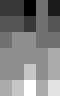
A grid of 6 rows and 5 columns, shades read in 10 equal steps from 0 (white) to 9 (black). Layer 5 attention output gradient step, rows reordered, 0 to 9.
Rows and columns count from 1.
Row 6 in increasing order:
0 1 2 3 3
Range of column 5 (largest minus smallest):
7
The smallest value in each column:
3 2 0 3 1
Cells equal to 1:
1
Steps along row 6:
down down up down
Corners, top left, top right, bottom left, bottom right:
7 8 3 1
